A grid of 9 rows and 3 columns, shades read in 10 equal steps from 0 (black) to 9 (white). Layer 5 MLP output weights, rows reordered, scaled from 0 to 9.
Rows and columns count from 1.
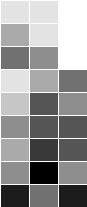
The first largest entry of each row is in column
3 3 3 1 1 1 1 1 2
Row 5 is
7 3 5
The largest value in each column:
8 8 9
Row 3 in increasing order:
4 5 9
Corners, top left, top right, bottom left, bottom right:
8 9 1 1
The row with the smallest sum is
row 9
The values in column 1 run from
1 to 8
